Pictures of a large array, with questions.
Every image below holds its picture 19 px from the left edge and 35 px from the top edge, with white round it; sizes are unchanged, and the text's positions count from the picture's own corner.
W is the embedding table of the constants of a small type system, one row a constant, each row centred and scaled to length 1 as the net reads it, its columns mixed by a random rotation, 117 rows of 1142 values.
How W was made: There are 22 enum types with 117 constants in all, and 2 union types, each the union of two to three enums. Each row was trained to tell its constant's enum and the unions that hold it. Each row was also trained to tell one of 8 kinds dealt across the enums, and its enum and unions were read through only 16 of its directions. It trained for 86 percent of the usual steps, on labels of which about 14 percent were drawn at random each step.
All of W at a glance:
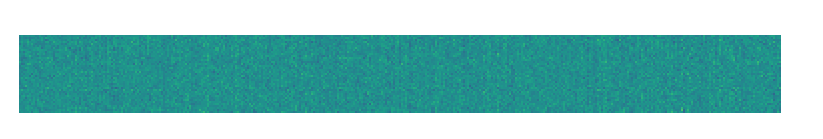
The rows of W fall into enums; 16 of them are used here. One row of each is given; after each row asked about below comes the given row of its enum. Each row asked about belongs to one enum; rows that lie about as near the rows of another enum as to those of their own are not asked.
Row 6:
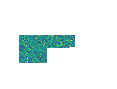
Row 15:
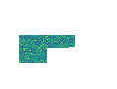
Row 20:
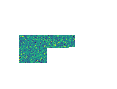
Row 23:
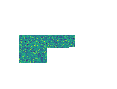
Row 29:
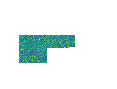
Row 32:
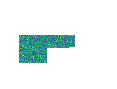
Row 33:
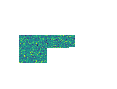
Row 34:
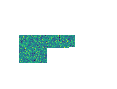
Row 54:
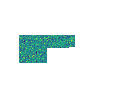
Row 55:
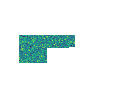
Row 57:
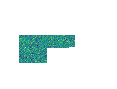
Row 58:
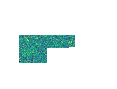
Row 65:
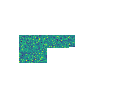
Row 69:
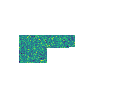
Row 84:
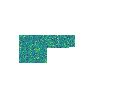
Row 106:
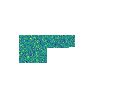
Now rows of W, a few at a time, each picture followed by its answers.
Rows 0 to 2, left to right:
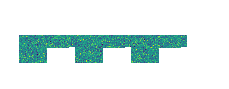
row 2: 15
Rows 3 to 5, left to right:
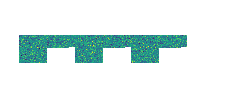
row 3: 33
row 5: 55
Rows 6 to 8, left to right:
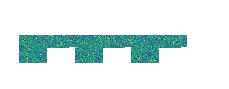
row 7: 57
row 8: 6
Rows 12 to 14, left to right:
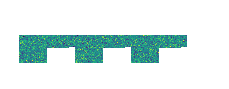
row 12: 57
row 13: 55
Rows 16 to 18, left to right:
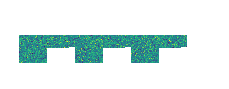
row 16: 69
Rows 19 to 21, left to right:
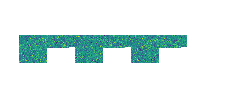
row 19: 65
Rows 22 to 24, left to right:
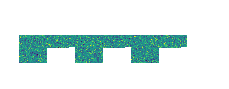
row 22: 32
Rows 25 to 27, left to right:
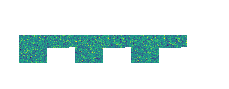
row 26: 69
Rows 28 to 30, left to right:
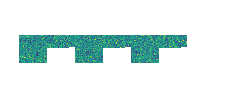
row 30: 69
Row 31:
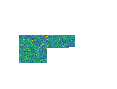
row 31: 15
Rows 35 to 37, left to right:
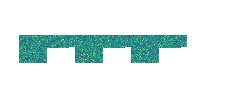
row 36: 55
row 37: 55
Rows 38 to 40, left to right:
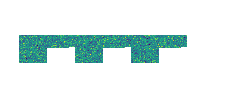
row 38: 33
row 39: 15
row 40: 65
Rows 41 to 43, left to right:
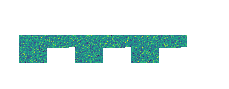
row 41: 33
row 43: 33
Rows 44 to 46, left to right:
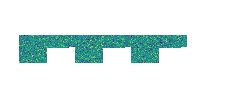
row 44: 65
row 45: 69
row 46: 106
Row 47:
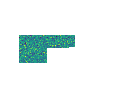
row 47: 84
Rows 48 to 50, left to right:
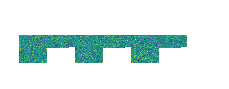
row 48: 69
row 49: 23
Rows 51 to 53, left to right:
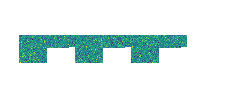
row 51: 23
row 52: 65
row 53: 58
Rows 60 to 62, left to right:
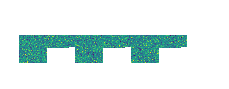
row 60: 55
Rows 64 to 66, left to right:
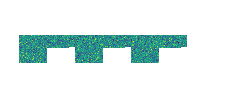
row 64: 106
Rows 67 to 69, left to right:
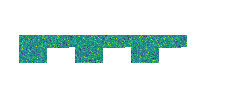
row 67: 57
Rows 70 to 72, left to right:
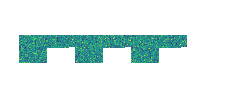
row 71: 57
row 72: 23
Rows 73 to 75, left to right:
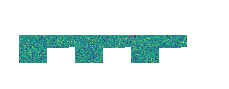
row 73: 84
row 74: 20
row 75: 58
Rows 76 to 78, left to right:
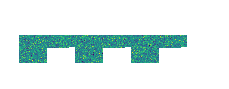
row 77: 69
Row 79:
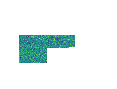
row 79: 20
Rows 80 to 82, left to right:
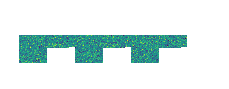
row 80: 33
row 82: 6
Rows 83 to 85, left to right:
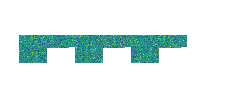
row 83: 106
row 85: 15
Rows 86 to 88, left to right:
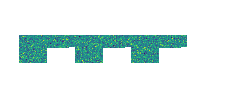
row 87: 57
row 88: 32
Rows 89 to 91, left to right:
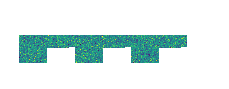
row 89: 84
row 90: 15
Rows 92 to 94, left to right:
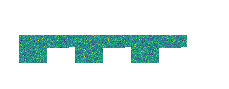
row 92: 32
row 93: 55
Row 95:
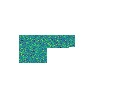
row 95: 32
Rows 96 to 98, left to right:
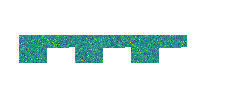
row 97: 65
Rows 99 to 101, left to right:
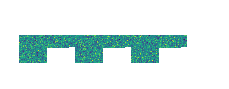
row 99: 23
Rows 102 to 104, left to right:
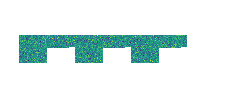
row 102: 57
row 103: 20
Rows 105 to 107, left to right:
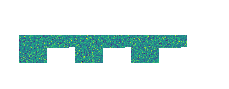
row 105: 33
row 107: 69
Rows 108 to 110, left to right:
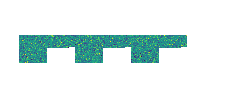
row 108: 6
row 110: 58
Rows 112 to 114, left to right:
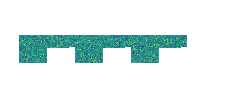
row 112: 6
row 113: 6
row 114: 55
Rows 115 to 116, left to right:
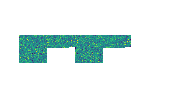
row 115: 15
